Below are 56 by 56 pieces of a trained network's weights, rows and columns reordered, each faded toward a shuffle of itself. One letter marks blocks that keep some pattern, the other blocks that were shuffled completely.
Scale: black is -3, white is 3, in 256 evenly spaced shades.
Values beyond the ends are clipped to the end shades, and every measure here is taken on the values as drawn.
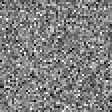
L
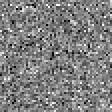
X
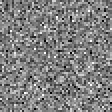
X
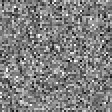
L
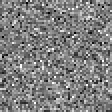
X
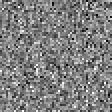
X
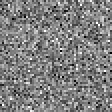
L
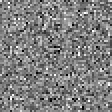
X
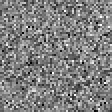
L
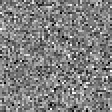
L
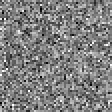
L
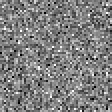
L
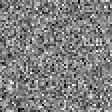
X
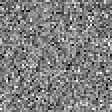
L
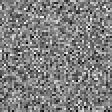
X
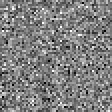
X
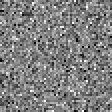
L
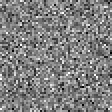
X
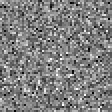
L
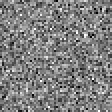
X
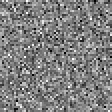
L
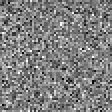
X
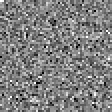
X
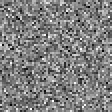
L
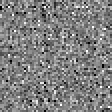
X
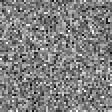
L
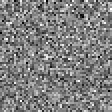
X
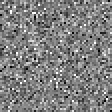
X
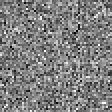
X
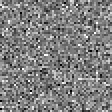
L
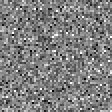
L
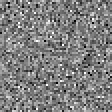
L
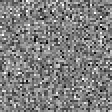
L
